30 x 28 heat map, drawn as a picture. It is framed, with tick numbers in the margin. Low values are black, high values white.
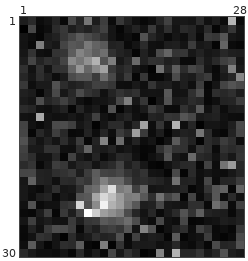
Ninth with the highest average: bottom middle. Bumps: two. Seam: none. Average level on the scale: 20%. Slope: none. Histogram: skewed, a long tail of high values. Mirror symmetry: none.
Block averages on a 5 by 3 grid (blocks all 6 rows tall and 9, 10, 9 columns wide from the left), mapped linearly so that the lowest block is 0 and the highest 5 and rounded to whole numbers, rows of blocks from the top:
2 1 0 / 1 1 1 / 0 0 1 / 1 5 1 / 0 2 0
